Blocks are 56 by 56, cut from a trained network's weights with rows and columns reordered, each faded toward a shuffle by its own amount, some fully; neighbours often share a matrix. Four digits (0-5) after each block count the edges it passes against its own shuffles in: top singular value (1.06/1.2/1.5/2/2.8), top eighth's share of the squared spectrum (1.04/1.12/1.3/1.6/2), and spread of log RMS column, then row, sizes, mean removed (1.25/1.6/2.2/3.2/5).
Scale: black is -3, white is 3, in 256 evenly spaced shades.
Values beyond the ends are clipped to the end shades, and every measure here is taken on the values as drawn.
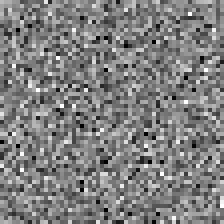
0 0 0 0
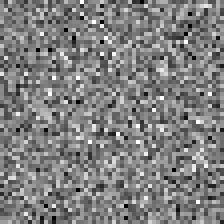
0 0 0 0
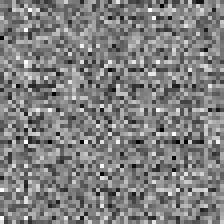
4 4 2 2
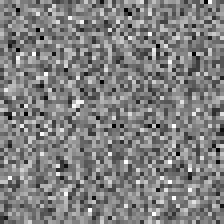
2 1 0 0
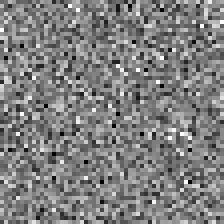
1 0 0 0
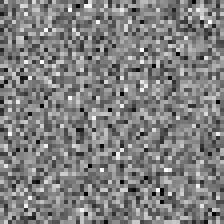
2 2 0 0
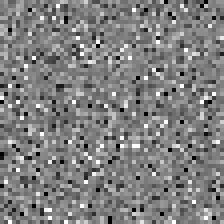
0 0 0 0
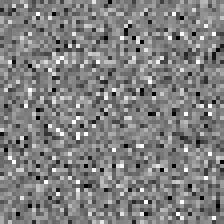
1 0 0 0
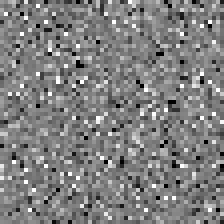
1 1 0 0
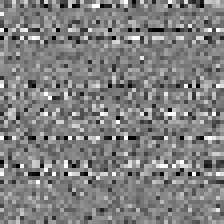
4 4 0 4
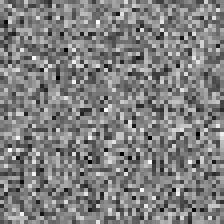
2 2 0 1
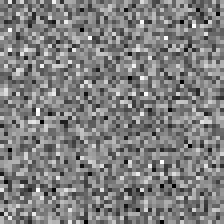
2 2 0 1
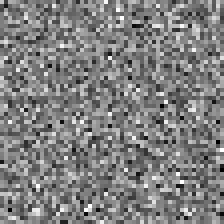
2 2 0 0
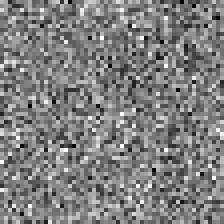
1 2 0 0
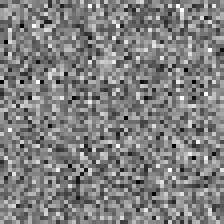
2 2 0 1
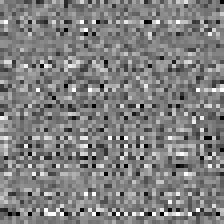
4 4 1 4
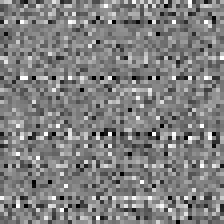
4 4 0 3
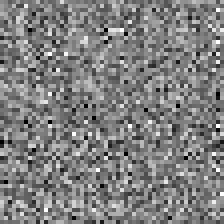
3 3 1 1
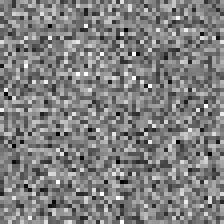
2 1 0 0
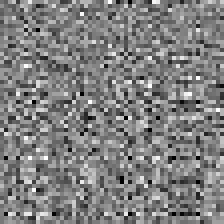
4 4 2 3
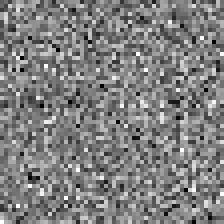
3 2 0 1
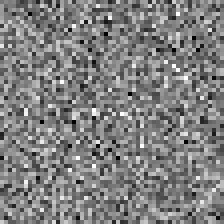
2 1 0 0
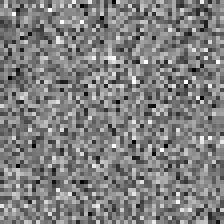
2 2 0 1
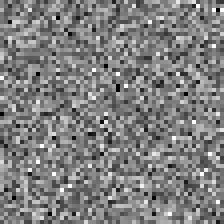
1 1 0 0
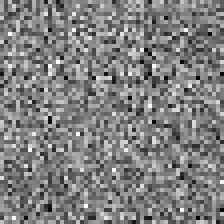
2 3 1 1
